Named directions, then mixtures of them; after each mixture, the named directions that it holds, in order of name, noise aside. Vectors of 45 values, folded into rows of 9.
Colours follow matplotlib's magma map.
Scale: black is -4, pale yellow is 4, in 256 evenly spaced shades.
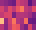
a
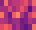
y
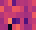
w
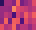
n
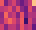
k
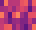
y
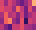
k, w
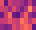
y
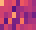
n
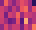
k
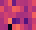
w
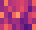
y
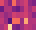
w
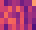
a, k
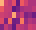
n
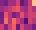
k, n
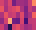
k, w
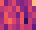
k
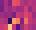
n, w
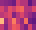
a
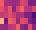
a, n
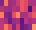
k, y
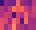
a, n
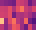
a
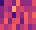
n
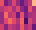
k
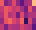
k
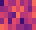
n, y
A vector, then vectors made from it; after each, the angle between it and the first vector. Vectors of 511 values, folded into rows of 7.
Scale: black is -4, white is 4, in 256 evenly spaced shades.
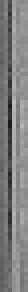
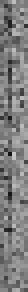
partly aligned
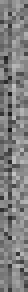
partly aligned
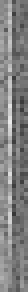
nearly opposite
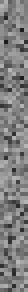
orthogonal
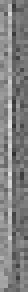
nearly opposite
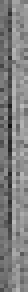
nearly parallel
